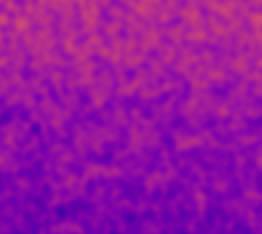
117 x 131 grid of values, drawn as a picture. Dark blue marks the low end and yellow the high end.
Overall the values sit about 30% of the way up the scale. No single row or column stands out from its neighbours. The field is mottled with small blotches. There are no regular stripes. The field climbs toward the top.
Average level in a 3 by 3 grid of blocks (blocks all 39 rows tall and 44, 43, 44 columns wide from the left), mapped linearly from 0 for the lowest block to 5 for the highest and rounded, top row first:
555 | 222 | 000
